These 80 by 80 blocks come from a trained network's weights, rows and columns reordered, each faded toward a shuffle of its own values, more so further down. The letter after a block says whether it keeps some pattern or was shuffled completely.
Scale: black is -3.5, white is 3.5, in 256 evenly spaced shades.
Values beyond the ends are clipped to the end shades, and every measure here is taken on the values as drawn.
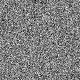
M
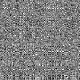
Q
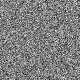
M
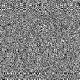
Q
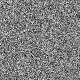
M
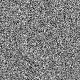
M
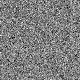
M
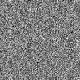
Q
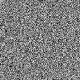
Q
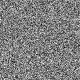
M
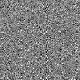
Q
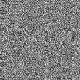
Q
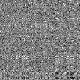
Q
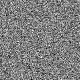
M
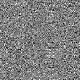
Q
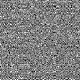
Q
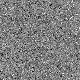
M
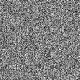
Q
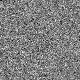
M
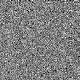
Q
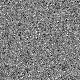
M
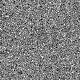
M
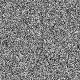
M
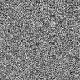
Q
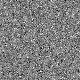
M
